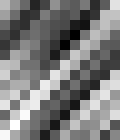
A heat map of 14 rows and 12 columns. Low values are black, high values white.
Mirror symmetry: none. Ninth with the highest average: bottom left. Grain: diagonal, up to the right. Ninth with the lowest average: top middle.
